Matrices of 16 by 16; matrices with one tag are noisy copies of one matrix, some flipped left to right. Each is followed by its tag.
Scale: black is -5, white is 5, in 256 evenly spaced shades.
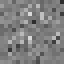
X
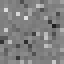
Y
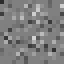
X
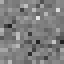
Y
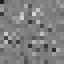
X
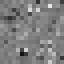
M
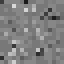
M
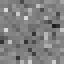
Y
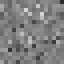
X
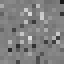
X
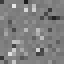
M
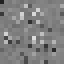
X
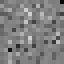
X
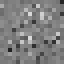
X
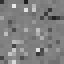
M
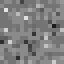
Y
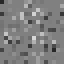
X
